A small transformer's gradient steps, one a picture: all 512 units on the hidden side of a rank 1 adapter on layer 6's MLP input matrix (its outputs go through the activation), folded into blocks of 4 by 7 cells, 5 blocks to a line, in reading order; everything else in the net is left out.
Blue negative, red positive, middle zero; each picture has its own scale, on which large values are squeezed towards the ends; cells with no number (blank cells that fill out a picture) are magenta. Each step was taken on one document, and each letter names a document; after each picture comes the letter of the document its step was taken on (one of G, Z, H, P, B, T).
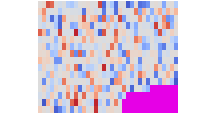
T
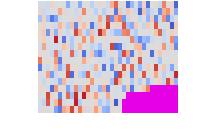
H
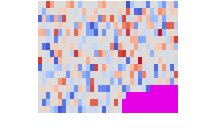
T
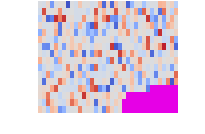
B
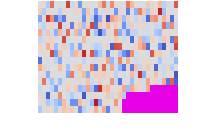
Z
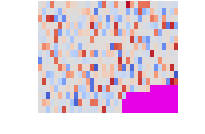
Z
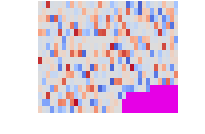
T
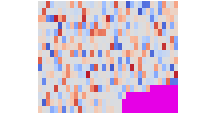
T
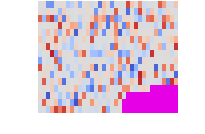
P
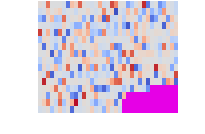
H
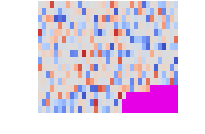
Z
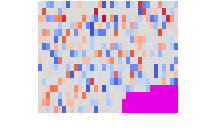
B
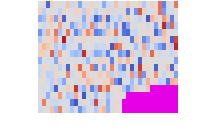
Z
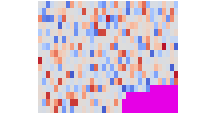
B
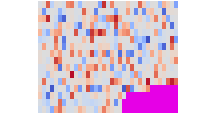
B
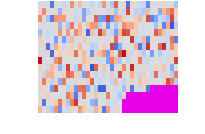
P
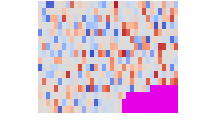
B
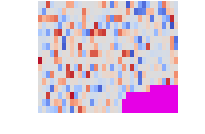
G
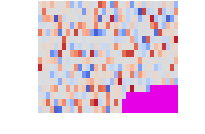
T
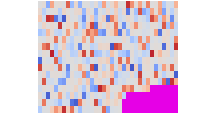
P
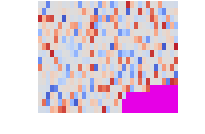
P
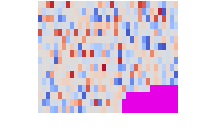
Z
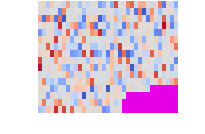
P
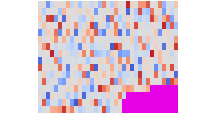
Z
